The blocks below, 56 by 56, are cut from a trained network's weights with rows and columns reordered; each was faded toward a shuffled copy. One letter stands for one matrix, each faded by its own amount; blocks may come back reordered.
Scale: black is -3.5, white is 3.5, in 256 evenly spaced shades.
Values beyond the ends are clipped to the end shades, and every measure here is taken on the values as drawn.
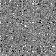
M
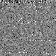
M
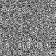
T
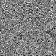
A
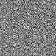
T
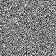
A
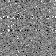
M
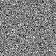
A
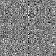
T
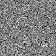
A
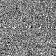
M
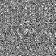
T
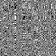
T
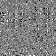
M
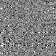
M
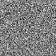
A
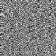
T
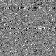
M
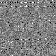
M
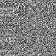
T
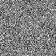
A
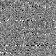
M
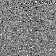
M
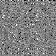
M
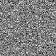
A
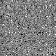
M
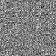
T
